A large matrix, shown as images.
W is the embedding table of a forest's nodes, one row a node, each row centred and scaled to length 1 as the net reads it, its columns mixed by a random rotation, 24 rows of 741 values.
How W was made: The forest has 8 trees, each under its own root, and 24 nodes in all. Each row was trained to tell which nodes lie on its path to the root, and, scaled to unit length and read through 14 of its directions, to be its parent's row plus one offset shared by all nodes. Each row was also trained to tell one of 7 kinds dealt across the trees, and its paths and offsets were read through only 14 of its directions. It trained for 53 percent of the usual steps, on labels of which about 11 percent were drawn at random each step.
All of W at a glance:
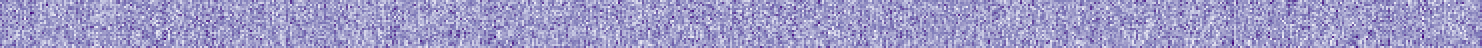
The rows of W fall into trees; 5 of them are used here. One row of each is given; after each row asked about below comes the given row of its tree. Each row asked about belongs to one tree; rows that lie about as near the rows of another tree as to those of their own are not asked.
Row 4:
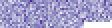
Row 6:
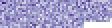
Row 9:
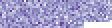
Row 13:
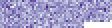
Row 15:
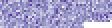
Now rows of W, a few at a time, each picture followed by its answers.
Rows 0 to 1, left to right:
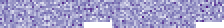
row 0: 6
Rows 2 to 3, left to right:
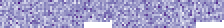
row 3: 4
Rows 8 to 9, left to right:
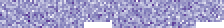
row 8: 9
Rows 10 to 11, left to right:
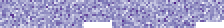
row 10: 15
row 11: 9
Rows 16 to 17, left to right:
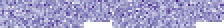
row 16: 15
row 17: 15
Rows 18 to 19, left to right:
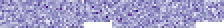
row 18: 15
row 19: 6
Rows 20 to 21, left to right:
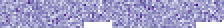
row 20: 4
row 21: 4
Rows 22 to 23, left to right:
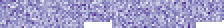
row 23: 9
